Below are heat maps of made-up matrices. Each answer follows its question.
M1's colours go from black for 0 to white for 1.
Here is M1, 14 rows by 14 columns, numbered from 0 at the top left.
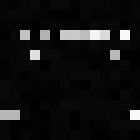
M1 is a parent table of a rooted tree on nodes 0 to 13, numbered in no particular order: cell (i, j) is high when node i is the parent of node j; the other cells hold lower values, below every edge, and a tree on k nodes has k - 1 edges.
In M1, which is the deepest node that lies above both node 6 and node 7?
3
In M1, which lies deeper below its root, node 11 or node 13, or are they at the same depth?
node 13
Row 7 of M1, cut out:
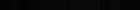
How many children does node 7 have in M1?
0
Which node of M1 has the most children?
3
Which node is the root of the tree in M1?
5
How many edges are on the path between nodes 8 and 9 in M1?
2
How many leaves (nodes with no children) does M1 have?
11
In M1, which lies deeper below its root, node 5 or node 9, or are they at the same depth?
node 9
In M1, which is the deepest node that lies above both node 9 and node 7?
3
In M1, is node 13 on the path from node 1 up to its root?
no
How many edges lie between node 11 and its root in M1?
1
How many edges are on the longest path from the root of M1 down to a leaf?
2
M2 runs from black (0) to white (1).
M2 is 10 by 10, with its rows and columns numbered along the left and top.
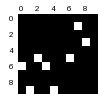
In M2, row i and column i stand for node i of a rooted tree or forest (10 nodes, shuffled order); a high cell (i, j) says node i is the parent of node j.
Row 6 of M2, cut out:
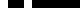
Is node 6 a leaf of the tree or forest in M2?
no
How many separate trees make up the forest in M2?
2
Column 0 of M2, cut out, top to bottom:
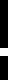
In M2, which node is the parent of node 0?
6
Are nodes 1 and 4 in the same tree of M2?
yes
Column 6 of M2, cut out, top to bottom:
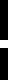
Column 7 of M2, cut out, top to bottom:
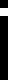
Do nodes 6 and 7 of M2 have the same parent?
no
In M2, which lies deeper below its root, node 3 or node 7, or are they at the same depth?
the same depth
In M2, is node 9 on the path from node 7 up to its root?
yes
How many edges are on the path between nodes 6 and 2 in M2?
2
